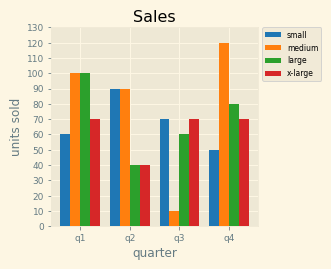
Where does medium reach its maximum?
q4
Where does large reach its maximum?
q1
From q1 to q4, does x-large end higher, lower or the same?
the same
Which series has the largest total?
medium
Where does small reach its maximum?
q2
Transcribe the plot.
Title: Sales
x-axis: quarter, ticks q1 q2 q3 q4
y-axis: units sold, ticks 0 10 20 30 40 50 60 70 80 90 100 110 120 130
Legend: small, medium, large, x-large
Values:
small: 60 90 70 50
medium: 100 90 10 120
large: 100 40 60 80
x-large: 70 40 70 70
